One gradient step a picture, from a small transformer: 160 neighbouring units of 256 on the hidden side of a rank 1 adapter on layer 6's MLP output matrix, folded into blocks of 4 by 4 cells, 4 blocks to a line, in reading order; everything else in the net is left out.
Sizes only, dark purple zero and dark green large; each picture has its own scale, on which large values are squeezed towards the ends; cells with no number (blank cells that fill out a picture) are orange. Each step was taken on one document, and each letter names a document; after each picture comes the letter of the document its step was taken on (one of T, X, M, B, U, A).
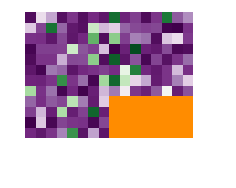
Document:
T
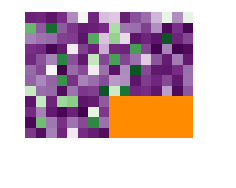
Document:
T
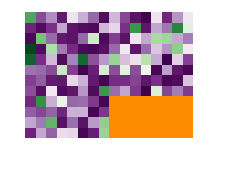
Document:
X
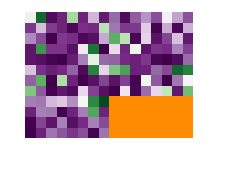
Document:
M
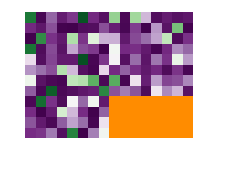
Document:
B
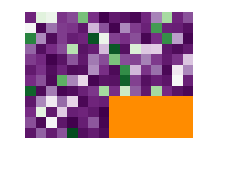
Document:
T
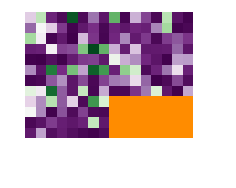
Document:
M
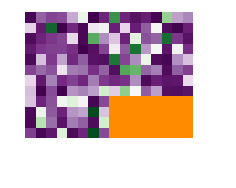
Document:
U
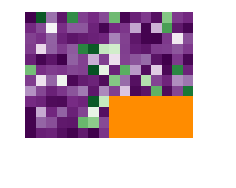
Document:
M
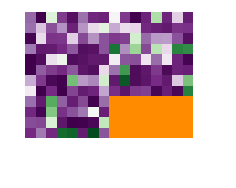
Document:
U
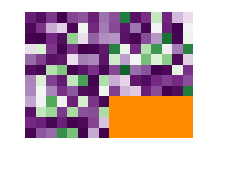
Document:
U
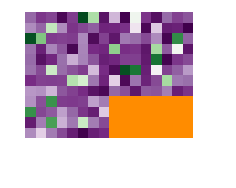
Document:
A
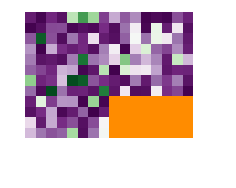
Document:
B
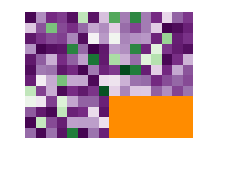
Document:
T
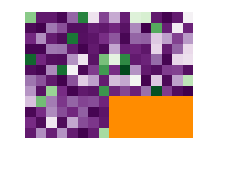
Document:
B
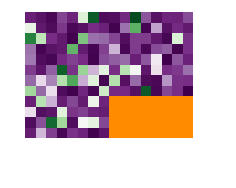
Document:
A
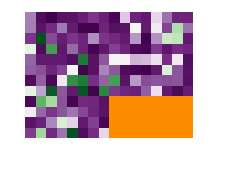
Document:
X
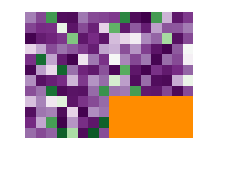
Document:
U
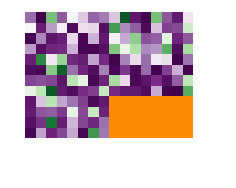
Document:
U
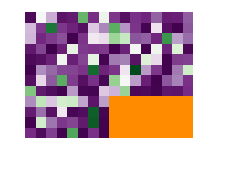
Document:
T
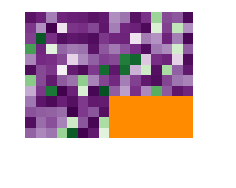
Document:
X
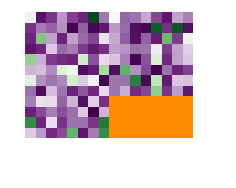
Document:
B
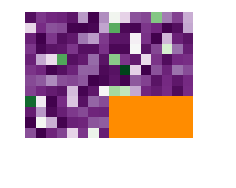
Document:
T
